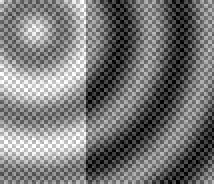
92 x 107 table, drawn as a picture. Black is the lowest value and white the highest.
Rings spread out from the top left. Neither half mirrors the other. The left part is higher, up to a seam about 40% of the way across.
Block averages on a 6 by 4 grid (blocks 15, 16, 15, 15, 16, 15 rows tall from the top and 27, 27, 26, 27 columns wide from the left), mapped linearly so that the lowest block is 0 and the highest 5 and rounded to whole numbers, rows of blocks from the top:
3311
3311
5311
3211
5401
3120
